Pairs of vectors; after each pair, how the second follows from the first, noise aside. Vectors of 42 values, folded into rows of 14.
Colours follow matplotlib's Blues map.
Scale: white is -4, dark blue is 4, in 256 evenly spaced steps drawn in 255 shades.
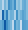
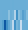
partly zeroed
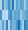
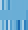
partly zeroed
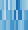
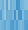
shrunk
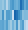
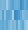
shrunk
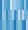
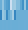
partly zeroed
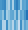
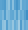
shrunk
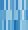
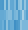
shrunk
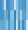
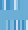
partly zeroed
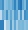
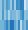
wrapped around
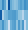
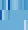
partly zeroed
